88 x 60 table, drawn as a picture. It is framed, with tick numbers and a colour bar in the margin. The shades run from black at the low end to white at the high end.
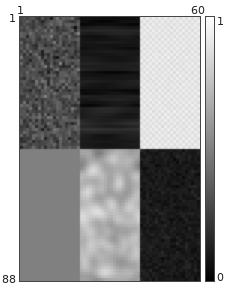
It is made of 2 by 3 panels. Panel 1,1: low, fine-grained. Panel 1,2: very low, streaked across, faint in contrast. Panel 1,3: very high, checkered, faint in contrast. Panel 2,1: middling, flat. Panel 2,2: high, blotchy. Panel 2,3: very low, fine-grained, faint in contrast.
